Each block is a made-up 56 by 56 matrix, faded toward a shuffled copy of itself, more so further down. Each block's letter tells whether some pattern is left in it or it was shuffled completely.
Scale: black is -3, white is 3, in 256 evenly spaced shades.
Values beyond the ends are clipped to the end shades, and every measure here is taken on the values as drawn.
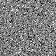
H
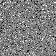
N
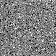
N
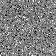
N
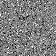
N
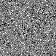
N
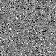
H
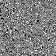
N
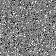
N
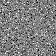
H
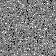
H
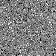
N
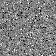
N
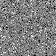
H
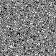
N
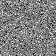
N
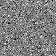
N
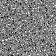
N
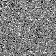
H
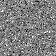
N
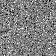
N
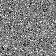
N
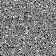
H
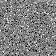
N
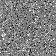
N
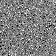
N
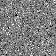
H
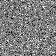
N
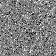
N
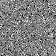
N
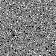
N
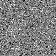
H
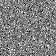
N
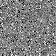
H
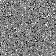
N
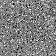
H
